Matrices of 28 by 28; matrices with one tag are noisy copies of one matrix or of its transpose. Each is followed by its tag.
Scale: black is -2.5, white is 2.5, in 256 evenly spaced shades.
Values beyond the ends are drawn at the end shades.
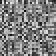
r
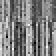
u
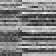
u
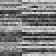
u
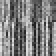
u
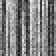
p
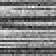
p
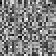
r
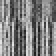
u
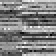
u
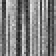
p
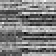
u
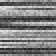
p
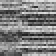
u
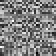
r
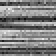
p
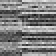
u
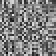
r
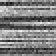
p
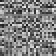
r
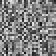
r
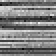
p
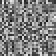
r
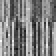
u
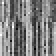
u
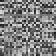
r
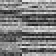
u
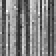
p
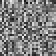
r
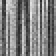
p
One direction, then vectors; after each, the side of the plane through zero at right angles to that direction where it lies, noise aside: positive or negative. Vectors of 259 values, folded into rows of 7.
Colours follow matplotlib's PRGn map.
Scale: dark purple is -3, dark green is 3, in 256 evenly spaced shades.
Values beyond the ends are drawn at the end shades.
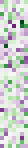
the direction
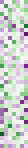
positive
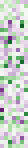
positive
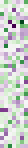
positive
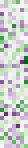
negative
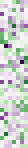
negative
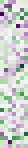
negative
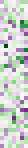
positive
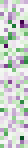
negative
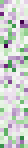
negative
